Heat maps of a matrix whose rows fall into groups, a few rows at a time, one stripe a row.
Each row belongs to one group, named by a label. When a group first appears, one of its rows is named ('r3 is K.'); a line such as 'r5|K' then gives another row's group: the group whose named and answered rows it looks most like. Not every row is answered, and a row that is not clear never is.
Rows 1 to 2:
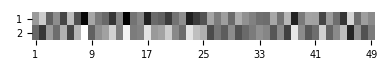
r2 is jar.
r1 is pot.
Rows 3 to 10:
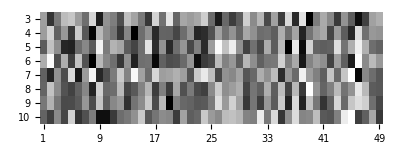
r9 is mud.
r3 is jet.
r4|pot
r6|pot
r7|jar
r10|jar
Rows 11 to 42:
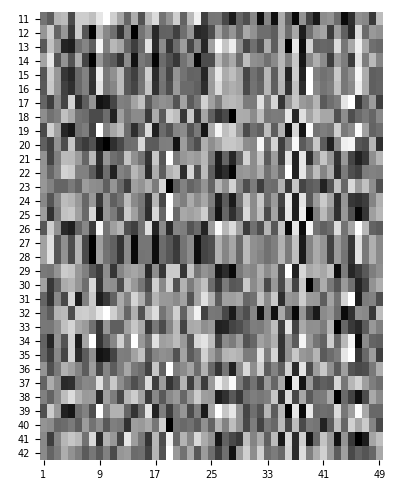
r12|pot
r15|mud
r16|mud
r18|jet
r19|mud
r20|jar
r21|jet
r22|jet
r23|mud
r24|jet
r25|jet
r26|mud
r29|jet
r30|jet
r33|jet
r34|jar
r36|jet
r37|mud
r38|jet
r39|mud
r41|jet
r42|jet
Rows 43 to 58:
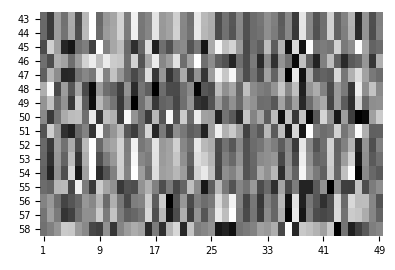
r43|jar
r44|jar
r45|mud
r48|pot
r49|pot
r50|jet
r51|mud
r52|jar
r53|jar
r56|mud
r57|mud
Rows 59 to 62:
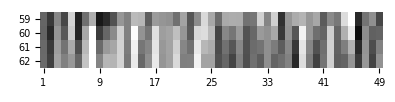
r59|jar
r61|jar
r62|jar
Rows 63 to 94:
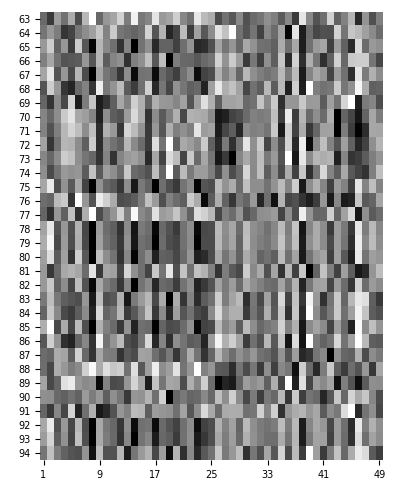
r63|jar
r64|mud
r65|pot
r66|mud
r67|pot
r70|jet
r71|jet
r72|jet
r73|jet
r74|jet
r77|jar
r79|pot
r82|pot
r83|mud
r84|mud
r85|pot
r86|mud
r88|jar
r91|jar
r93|pot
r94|mud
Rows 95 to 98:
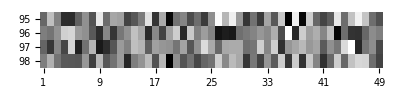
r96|jet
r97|jar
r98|mud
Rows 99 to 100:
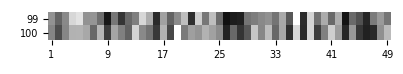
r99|jet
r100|jet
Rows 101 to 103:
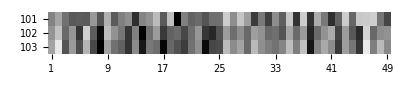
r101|mud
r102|pot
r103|pot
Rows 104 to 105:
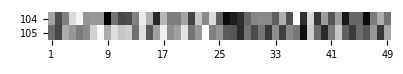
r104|jet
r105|jar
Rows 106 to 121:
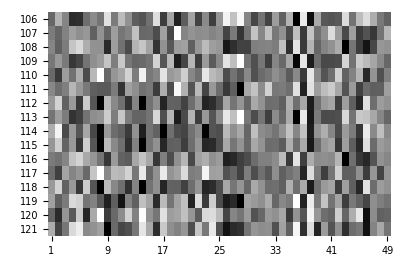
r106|mud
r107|jet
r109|mud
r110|jar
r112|pot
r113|mud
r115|pot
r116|jet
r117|jar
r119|jet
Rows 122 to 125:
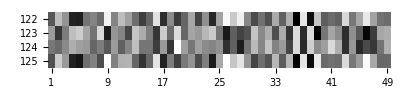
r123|jet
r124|jet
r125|mud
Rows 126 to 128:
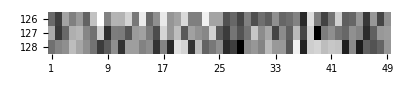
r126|jar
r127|jet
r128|jet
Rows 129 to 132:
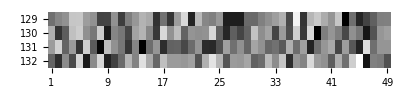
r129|jet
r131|pot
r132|jar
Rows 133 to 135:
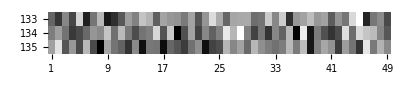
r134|mud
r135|pot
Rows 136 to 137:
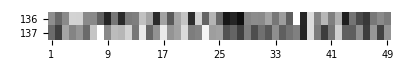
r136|jet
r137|jar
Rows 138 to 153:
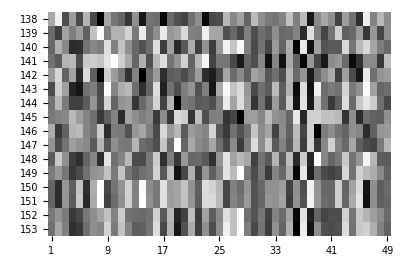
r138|pot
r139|jar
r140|mud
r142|pot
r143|mud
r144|mud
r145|jet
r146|jet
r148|mud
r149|mud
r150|jar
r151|jar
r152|mud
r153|mud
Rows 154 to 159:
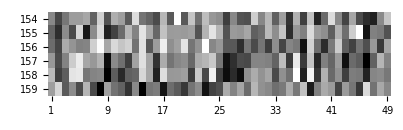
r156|jar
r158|jet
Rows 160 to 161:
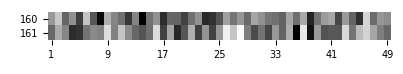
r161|mud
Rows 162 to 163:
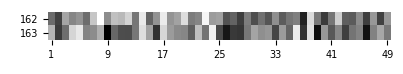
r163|jet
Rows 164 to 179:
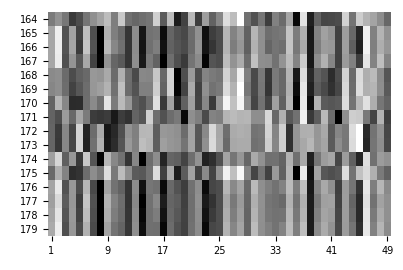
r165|pot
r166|pot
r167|pot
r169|mud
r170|mud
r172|jar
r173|jar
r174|pot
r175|mud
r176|pot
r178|pot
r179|pot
